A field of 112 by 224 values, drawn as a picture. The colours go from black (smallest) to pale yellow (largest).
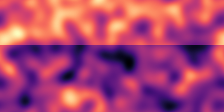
The top left is the ninth with the highest average. No regular stripes run through it. A horizontal seam about 40% of the way down splits the table, and the top part is higher.
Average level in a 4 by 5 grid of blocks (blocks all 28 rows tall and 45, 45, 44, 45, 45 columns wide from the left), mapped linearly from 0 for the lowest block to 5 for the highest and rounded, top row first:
45443
32221
21012
13201
